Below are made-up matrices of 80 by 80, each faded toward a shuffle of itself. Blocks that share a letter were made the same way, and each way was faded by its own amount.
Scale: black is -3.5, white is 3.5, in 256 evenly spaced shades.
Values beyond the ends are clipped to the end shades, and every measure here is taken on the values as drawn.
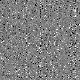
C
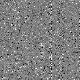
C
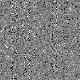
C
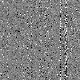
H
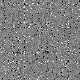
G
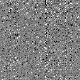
H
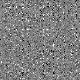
H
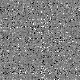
G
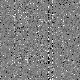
C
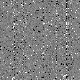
C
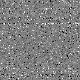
G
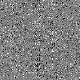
C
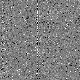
C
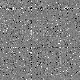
G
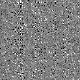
H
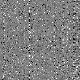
C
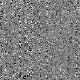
H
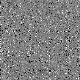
G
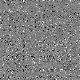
G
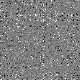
G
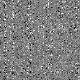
H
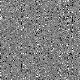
H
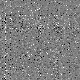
G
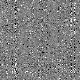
H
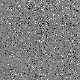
G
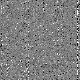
H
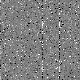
C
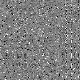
C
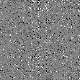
G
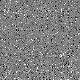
G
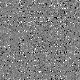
G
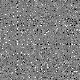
G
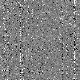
H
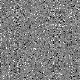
C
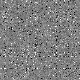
G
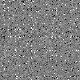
G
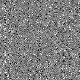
C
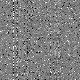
C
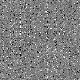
C
